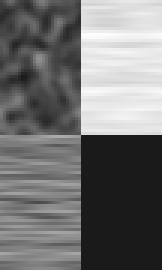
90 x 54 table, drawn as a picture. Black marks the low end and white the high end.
The table splits into 2 rows of 2 panels. Panel 1,1: low, blotchy. Panel 1,2: very high, streaked across, faint in contrast. Panel 2,1: middling, streaked across. Panel 2,2: very low, flat.
